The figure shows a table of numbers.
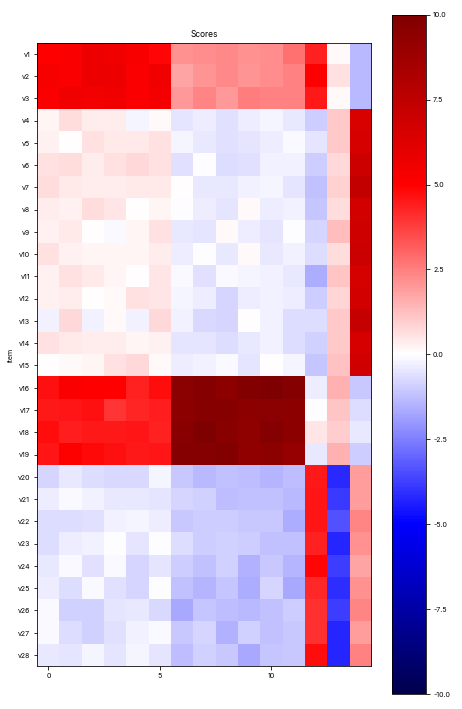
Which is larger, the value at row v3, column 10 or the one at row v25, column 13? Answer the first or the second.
the first
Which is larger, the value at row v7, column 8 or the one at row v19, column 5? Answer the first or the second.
the second
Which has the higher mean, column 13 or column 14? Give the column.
14
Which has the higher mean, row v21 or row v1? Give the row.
v1
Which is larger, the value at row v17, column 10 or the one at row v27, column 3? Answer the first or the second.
the first
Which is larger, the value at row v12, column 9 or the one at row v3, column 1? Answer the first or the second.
the second
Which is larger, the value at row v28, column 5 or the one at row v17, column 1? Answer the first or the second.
the second
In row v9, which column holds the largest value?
14
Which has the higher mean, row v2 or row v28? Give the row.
v2
